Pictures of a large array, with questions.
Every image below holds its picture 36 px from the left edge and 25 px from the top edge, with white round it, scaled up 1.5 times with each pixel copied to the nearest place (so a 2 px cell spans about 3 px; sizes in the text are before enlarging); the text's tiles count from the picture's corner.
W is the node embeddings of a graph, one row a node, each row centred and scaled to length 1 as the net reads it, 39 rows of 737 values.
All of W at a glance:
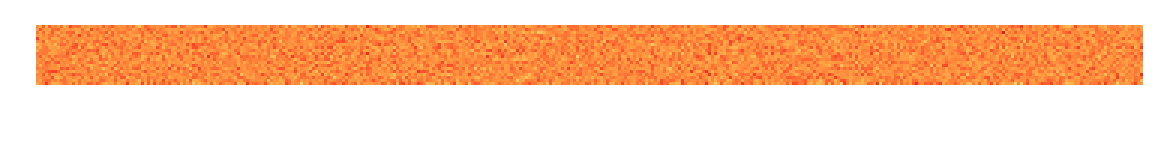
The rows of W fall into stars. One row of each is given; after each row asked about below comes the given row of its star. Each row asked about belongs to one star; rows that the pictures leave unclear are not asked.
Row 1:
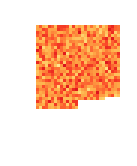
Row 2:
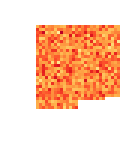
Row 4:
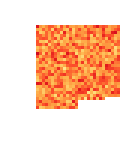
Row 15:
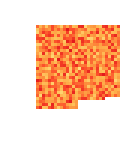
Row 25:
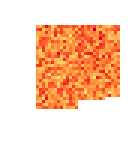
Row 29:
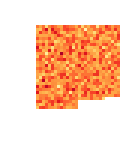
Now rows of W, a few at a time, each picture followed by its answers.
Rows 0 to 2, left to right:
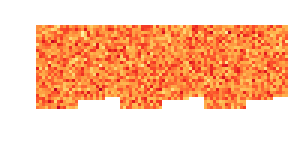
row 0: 1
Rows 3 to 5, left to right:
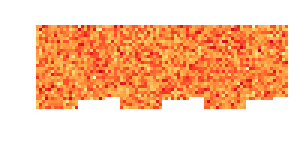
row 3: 25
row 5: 15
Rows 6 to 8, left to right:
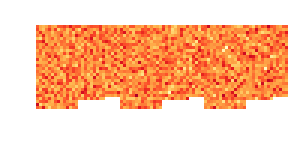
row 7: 1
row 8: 2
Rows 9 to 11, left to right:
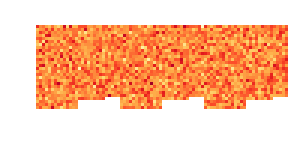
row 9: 15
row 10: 2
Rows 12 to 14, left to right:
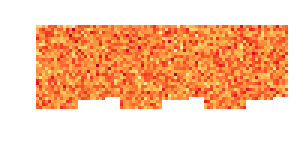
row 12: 15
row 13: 4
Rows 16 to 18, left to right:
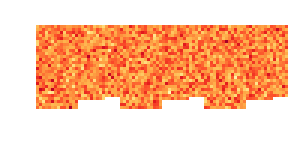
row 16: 1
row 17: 25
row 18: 15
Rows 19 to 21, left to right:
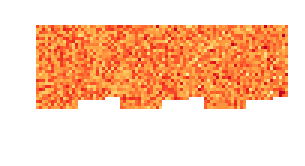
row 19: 29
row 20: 4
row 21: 4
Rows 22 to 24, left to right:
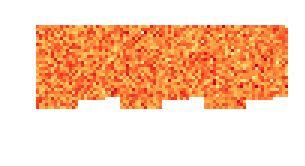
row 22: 4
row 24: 2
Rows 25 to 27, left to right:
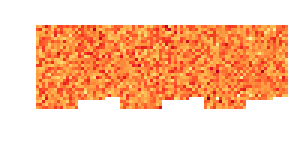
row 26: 15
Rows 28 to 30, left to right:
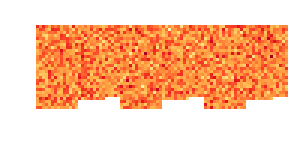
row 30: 25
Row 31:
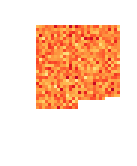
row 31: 2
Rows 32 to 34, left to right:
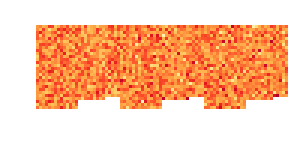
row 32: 1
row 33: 29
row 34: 15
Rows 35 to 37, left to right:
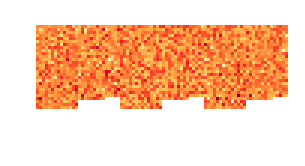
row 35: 4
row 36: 2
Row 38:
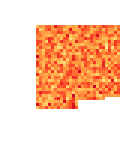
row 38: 2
